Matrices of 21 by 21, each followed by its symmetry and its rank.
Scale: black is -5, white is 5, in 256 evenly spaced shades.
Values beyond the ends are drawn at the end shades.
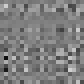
neither, rank three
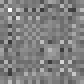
symmetric, rank three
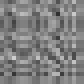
antisymmetric, rank two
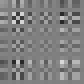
symmetric, rank one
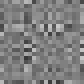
antisymmetric, rank two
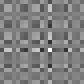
symmetric, rank one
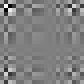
symmetric, rank one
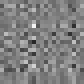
neither, rank three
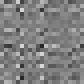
neither, rank three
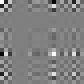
symmetric, rank one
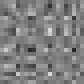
antisymmetric, rank two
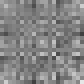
symmetric, rank three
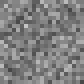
symmetric, full rank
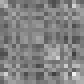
symmetric, rank three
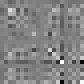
symmetric, rank three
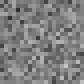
symmetric, full rank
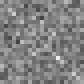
symmetric, full rank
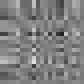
antisymmetric, rank two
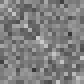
symmetric, full rank
